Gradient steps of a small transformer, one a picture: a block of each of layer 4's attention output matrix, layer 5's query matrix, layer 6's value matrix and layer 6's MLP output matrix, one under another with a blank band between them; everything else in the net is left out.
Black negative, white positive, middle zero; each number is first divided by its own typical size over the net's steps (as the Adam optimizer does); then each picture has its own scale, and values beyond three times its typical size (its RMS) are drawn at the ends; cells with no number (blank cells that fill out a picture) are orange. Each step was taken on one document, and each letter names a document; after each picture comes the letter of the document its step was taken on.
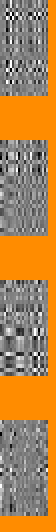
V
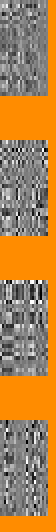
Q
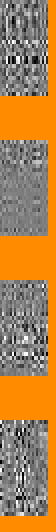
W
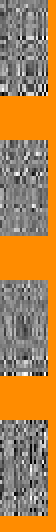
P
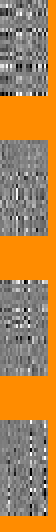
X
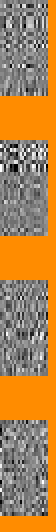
P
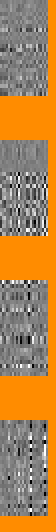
X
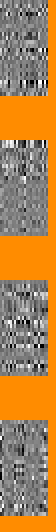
P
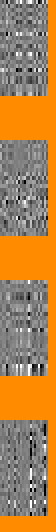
X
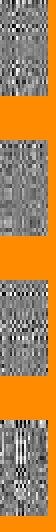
W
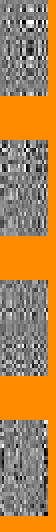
P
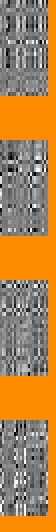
W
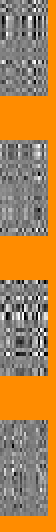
V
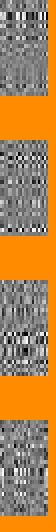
W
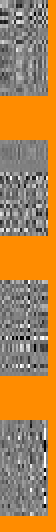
X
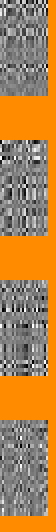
W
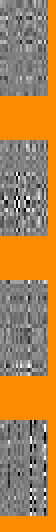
X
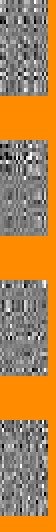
V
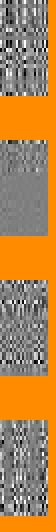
W
